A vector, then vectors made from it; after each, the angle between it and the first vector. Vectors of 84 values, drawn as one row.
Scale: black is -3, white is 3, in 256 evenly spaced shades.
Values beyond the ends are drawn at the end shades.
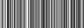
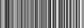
orthogonal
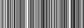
nearly parallel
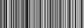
nearly opposite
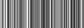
nearly parallel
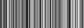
nearly opposite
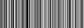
nearly opposite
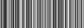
partly opposed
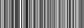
partly opposed
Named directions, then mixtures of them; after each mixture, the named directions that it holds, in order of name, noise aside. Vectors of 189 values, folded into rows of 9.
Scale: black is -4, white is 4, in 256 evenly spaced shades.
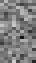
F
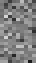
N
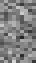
F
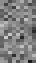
F, N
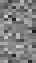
N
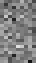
N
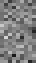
F, N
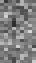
F, N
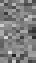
F, N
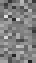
N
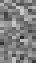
F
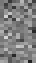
N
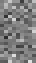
N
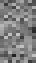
F, N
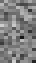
F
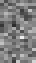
F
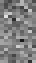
F, N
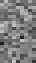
F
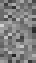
F, N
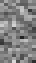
F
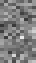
F, N
